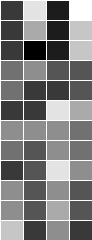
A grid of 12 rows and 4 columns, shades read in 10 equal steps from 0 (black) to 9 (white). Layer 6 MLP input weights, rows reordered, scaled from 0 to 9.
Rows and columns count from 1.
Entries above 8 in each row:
1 0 0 0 0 0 0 0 0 0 0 0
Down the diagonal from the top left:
2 6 1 3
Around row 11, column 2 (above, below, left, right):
3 2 5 6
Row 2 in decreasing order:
7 6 2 1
